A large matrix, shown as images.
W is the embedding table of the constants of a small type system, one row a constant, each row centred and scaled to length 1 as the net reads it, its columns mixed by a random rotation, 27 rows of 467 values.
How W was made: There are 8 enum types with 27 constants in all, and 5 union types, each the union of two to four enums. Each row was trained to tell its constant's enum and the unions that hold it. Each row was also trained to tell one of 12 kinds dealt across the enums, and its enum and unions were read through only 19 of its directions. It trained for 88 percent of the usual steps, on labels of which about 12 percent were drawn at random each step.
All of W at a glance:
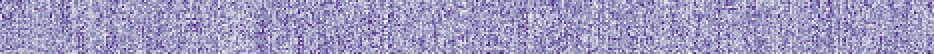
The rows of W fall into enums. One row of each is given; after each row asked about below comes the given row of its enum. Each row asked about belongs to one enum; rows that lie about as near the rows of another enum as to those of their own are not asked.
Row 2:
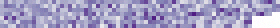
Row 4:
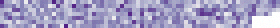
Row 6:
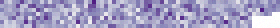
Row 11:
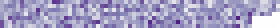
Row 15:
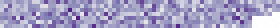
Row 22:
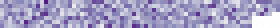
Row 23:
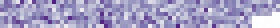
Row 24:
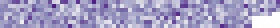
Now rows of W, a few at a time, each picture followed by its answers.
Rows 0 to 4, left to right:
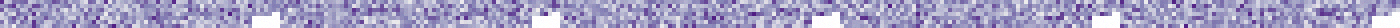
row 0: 2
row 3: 15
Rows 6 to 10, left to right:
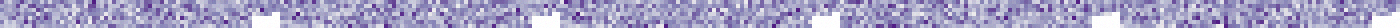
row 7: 23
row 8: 23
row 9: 24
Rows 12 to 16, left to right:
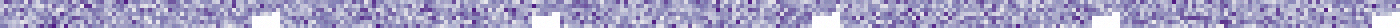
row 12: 4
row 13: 6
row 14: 11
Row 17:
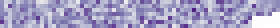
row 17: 11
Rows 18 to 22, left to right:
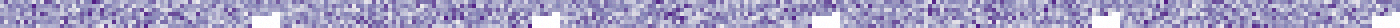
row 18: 22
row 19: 6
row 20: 22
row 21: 6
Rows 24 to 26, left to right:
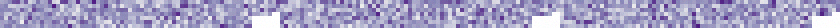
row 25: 4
